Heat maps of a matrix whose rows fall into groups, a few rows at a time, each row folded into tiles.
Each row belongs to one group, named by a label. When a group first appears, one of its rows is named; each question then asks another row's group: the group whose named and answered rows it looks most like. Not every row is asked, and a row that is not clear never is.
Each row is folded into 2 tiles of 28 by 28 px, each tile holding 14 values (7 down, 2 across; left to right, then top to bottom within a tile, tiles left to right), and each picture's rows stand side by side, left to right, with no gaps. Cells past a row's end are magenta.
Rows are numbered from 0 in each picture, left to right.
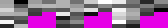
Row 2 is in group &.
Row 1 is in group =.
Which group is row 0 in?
&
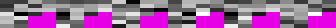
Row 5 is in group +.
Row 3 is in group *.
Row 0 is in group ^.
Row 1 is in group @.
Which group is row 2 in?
&
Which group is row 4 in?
@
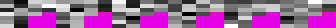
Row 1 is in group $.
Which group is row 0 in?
+
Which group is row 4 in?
@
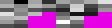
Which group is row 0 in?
+
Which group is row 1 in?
^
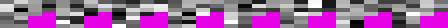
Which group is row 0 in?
$
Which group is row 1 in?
&
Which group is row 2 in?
@
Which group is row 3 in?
*
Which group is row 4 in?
&
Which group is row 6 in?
+
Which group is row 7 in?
$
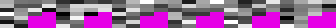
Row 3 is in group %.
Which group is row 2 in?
=
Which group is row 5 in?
*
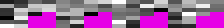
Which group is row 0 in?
@
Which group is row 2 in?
&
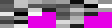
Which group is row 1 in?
^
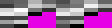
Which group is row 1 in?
=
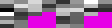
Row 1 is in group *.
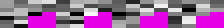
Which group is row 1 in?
*
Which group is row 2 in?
^
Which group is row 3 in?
$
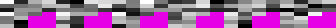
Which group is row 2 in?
%
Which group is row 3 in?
$
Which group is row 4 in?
+
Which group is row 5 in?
%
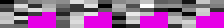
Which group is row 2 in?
$
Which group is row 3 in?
%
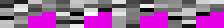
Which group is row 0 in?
^
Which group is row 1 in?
*
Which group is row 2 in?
&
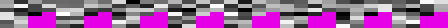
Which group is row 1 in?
=
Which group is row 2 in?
^
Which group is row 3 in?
%
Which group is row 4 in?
%
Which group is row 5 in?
^
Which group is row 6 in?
@
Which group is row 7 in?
%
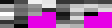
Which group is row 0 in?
+
